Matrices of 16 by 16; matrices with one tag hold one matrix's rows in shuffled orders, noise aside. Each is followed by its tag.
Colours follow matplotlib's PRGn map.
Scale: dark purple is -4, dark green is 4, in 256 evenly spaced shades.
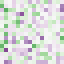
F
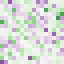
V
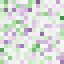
F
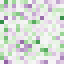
F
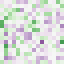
F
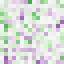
F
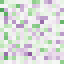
F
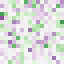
V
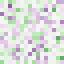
V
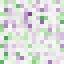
F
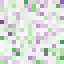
V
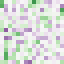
F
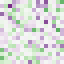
V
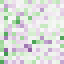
F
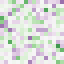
V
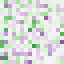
F
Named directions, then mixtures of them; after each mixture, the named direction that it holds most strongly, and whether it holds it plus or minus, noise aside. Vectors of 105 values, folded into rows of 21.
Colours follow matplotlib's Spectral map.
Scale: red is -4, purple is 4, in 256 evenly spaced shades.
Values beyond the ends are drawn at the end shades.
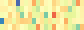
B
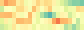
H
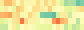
H, plus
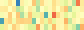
B, plus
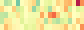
H, minus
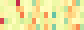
B, minus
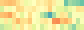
H, plus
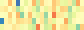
B, plus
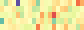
B, plus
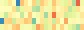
B, plus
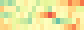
H, minus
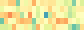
B, plus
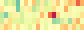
H, minus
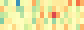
B, plus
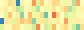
B, plus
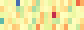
B, plus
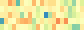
B, plus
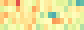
H, plus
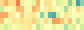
H, plus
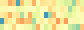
B, plus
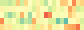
H, minus
